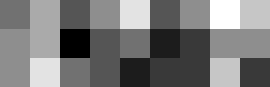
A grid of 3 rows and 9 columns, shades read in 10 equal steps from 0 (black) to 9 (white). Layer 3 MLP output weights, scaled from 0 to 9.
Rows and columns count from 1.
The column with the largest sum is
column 8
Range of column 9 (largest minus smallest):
5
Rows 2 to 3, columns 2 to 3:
6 0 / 8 4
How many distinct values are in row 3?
7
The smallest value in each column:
4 6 0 3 1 1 2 5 2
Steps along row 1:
up down up up down up up down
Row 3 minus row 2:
0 2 4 0 -3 1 0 2 -3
